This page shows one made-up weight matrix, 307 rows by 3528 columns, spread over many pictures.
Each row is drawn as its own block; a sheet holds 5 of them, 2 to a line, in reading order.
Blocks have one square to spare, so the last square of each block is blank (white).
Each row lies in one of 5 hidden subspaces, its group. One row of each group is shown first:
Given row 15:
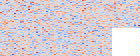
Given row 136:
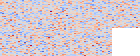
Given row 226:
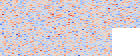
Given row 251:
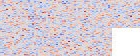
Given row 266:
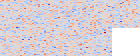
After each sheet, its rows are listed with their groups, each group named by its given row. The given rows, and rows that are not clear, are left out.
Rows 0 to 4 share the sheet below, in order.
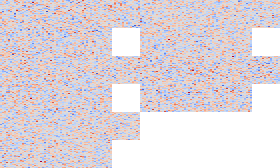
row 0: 15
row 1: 266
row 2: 15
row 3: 226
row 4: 266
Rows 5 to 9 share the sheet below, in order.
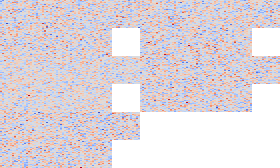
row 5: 266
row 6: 251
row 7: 266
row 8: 266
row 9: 266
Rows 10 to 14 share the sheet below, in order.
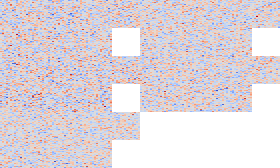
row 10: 226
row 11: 266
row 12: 136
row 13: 226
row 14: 251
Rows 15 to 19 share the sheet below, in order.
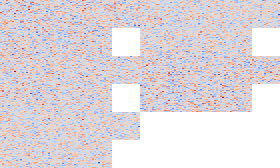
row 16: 226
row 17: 136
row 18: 251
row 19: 226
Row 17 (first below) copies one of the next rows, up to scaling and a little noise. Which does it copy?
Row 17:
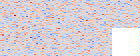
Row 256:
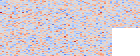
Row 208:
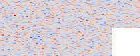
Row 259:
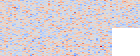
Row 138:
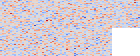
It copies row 208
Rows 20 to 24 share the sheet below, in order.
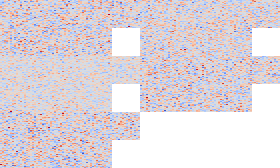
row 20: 136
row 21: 266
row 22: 251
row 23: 136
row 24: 251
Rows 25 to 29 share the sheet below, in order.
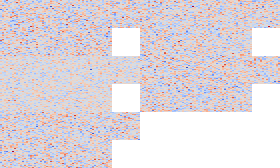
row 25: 136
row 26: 266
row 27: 251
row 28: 15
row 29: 266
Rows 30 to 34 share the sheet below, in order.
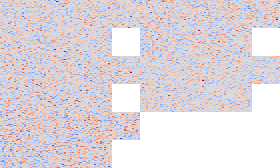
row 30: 251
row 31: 251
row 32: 251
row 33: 266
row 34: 251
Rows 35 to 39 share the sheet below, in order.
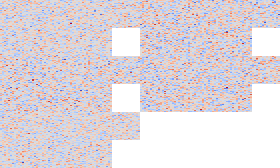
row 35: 136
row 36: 226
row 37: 251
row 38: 226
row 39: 136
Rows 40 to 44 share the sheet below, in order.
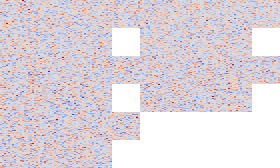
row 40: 15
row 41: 266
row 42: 251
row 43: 136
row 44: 266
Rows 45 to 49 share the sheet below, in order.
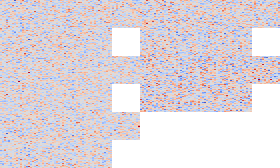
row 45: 266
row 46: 15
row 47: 136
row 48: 136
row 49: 226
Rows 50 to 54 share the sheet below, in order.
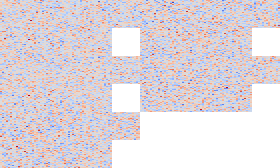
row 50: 266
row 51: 15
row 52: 266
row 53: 226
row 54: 226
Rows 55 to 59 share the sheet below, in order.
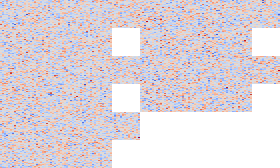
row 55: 226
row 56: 226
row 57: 136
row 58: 226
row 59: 15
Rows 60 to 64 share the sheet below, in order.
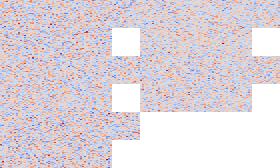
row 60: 226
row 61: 15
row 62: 15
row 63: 226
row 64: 136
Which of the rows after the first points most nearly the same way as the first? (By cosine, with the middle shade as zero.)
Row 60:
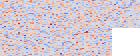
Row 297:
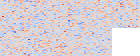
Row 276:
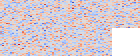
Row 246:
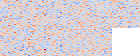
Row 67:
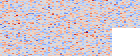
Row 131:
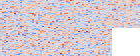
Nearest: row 67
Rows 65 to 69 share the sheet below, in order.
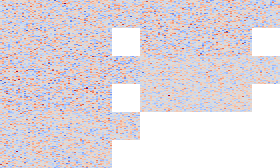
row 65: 251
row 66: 226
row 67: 226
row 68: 266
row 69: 251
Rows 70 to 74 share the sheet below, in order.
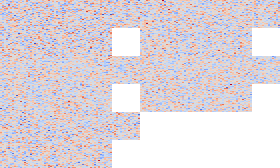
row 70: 136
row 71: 15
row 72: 251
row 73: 226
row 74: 15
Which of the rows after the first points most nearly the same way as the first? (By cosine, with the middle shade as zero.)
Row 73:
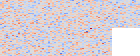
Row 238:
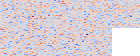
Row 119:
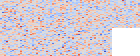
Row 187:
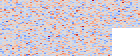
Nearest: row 119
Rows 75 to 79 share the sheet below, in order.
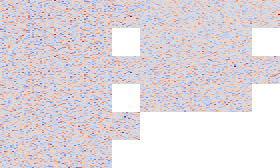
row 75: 251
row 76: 226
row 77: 251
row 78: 136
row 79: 266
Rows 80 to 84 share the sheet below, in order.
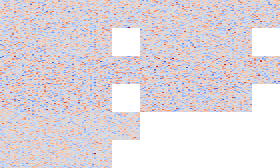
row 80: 266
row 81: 266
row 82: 266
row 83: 15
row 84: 15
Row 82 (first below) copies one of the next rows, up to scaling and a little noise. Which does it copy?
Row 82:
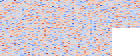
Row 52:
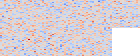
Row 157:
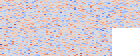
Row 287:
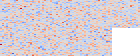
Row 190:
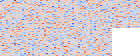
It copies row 190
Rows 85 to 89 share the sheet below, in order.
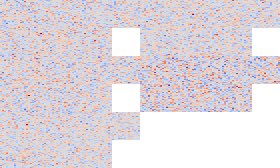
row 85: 15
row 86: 226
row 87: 266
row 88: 15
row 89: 136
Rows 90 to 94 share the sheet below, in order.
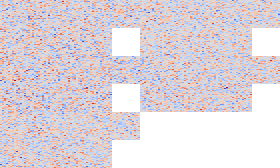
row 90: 251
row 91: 226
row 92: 226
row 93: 226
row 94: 251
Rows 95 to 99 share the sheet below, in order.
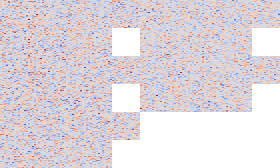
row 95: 266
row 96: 226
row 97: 251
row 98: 251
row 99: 266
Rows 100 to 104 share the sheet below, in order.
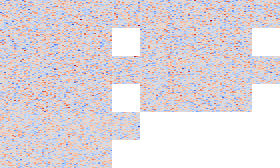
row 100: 15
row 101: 251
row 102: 136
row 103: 251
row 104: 226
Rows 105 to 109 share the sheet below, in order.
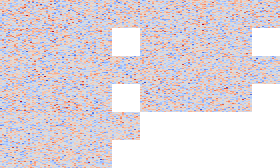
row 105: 15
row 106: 266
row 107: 251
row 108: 226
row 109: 136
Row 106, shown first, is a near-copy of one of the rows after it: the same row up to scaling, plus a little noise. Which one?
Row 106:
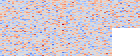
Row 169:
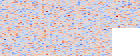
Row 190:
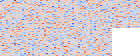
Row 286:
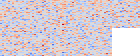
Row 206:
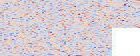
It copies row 286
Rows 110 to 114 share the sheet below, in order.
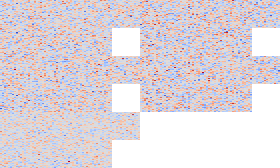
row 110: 251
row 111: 226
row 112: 251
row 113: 226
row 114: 251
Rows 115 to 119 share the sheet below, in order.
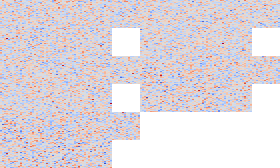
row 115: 136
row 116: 136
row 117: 266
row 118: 226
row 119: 226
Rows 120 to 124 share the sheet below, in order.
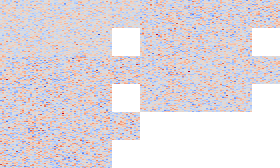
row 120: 136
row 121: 226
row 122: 266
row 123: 251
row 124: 251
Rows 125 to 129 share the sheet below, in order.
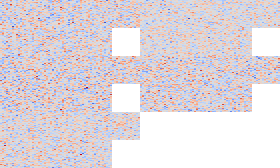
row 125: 226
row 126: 15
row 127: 226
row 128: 15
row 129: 251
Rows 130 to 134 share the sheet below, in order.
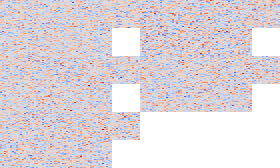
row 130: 266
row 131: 226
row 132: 266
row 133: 266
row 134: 266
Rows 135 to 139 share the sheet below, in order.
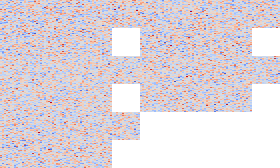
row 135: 226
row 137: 251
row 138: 136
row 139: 136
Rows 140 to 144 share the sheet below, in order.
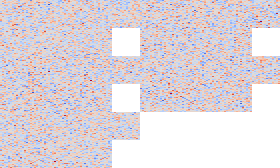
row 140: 136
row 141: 266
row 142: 251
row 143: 136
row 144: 251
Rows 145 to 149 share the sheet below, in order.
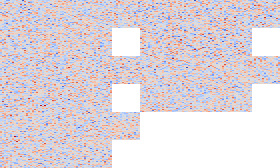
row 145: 15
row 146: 251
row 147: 266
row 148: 15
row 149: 136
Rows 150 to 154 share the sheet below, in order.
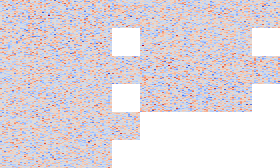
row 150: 251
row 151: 266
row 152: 136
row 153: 15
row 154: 266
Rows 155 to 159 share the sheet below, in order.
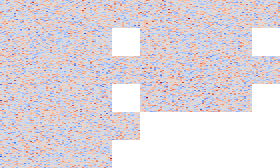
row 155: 15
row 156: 15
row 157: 266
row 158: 226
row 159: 136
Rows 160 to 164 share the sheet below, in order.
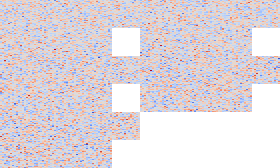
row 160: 251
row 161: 251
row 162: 266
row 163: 15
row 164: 226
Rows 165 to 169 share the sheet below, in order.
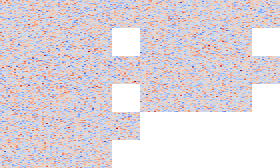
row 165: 136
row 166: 251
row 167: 15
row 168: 136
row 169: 266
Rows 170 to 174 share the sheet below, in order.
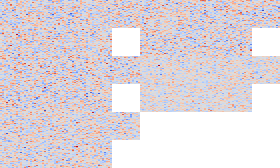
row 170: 226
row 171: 136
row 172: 136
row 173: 266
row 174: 226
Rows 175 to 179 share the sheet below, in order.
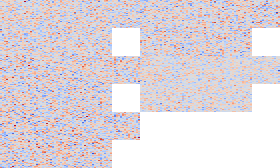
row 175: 136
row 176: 266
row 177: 15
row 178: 226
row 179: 15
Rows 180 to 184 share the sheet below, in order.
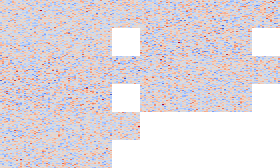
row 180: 136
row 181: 251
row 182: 226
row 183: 15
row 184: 226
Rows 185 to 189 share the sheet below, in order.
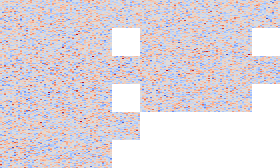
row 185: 226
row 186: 251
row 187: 226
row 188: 226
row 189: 136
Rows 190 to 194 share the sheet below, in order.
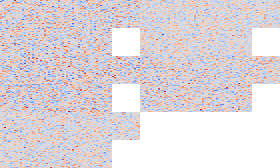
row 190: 266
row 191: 251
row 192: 15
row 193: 226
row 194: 226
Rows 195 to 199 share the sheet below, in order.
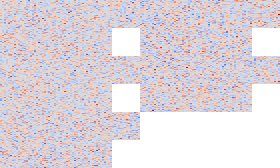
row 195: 251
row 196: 226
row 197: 136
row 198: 15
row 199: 136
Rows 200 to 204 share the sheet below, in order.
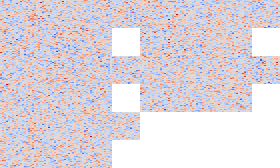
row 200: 251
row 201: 266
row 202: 266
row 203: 266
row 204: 251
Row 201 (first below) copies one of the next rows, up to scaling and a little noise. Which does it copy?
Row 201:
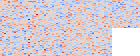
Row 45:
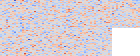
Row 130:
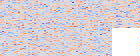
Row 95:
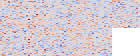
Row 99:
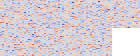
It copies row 95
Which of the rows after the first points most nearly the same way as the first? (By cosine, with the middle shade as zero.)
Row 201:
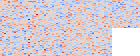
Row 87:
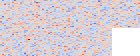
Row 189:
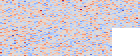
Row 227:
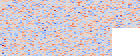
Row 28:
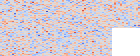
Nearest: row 87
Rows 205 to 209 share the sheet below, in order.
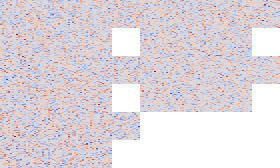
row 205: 226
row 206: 266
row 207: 15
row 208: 136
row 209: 226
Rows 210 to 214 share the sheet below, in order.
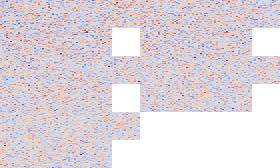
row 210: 226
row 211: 226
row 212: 15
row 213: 15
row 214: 251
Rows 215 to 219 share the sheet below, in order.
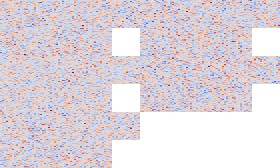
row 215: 251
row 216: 15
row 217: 136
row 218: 15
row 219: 251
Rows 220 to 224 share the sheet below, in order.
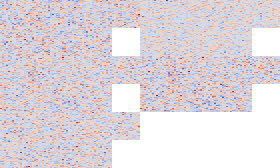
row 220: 226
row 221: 266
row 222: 251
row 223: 251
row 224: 226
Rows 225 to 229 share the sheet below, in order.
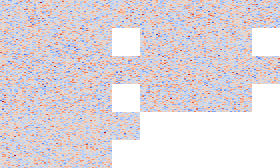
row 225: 251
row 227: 266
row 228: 15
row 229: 226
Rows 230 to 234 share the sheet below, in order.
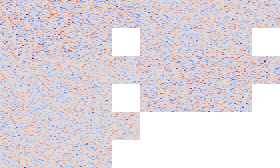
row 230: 226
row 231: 136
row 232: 15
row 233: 266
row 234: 226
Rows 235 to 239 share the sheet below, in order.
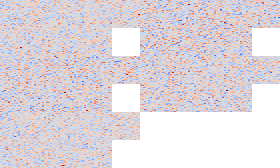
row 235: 226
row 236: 136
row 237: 251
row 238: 251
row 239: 226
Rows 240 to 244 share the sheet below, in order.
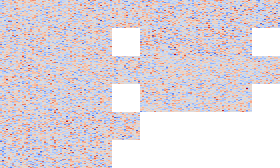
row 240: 136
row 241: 136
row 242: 15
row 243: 136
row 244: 251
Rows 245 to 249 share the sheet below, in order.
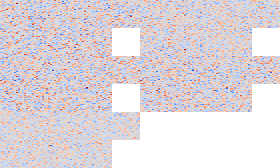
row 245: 251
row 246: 266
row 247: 226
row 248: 226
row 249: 15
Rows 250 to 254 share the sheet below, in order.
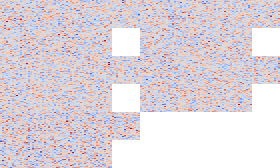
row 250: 226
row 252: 251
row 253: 15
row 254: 251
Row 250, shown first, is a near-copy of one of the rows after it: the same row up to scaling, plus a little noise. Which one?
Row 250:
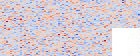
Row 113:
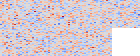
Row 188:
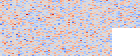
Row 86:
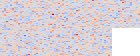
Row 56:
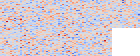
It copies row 56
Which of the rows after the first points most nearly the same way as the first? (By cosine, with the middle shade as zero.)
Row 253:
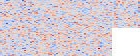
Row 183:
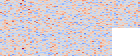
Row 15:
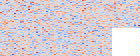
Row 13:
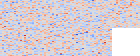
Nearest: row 13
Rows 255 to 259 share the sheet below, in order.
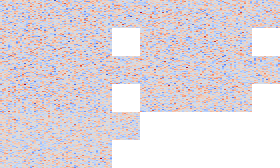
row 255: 251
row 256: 136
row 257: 136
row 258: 15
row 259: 136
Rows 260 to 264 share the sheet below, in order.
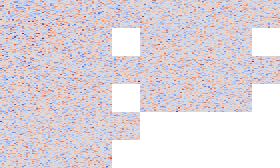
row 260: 136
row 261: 266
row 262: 15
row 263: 136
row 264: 136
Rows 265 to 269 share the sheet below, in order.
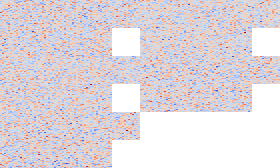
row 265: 266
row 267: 226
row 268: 226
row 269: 251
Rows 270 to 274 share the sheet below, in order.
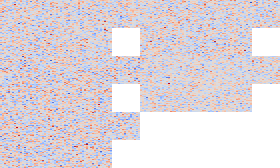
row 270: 266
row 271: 136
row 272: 15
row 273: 136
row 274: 226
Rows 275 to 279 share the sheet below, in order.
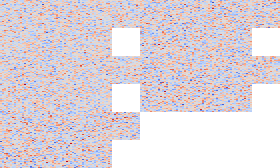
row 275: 266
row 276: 266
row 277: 136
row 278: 226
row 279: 136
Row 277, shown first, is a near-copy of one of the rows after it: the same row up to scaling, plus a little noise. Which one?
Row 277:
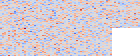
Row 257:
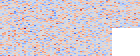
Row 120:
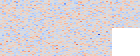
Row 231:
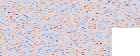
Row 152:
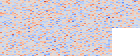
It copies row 257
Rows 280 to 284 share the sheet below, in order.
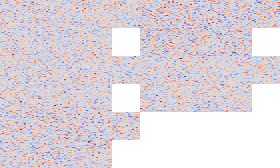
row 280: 15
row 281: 15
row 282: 251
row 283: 251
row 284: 266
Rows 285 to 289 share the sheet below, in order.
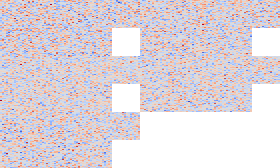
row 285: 15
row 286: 266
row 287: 266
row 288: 251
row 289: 226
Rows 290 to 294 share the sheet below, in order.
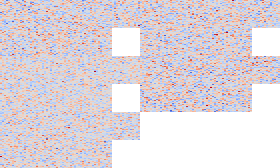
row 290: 15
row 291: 226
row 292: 266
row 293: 136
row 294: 266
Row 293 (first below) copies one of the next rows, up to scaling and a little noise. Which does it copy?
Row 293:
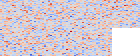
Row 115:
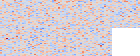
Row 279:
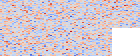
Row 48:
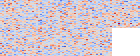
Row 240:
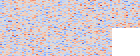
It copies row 279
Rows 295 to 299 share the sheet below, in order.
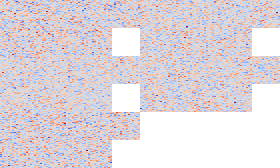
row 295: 15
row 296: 266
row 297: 266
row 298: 251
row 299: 136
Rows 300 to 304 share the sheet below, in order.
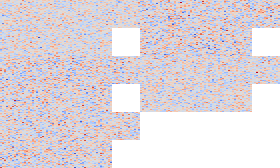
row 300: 15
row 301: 251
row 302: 266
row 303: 266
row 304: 136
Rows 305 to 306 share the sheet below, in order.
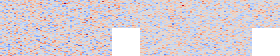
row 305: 251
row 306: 251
